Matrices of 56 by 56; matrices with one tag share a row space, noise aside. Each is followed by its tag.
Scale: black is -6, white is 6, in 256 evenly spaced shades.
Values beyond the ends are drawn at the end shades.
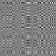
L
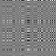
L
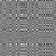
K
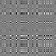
K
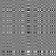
L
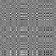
K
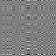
L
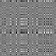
K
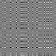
K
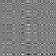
L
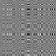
L
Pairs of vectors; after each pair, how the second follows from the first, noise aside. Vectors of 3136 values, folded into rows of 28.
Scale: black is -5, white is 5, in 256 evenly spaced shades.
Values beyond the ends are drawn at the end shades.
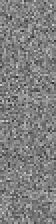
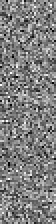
scaled up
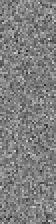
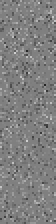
partly zeroed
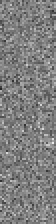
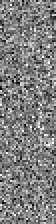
scaled up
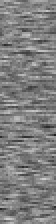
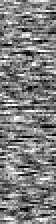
scaled up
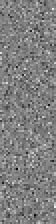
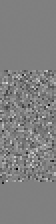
partly zeroed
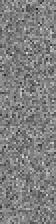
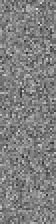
negated
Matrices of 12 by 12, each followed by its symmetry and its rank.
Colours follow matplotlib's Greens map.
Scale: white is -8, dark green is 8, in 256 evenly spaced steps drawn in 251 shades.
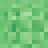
antisymmetric, rank two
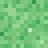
symmetric, full rank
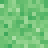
neither, full rank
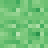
neither, rank two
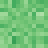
antisymmetric, rank two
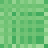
symmetric, rank one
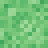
symmetric, full rank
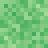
symmetric, full rank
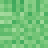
antisymmetric, rank two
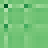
symmetric, rank one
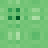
symmetric, rank one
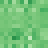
neither, rank two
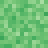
neither, full rank
